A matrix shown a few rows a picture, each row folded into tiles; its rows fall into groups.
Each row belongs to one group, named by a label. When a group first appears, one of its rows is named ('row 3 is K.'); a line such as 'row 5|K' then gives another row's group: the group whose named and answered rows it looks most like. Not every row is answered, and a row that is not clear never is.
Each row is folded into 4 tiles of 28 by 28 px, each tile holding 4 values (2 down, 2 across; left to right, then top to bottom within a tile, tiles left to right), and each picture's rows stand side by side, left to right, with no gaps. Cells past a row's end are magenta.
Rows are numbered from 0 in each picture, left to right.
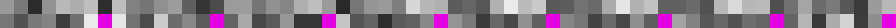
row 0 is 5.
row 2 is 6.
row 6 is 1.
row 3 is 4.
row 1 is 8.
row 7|6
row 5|1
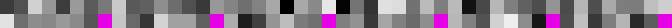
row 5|6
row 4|8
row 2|4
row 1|8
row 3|1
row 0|4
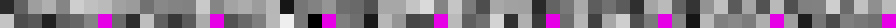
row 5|6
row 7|4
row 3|1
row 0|4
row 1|5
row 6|4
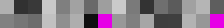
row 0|8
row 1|5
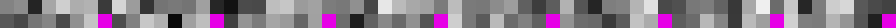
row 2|1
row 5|5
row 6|5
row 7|8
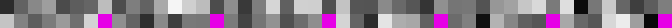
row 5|8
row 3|8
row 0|4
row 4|1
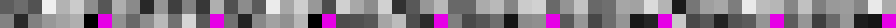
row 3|6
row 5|6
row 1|8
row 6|4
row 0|1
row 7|6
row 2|1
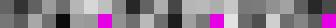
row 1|5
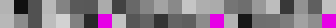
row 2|4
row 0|8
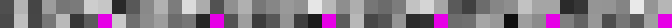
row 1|1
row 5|4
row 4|5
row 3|6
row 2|6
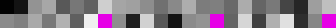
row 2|6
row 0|4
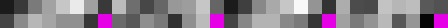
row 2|1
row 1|5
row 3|8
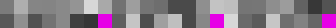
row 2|8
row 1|6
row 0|6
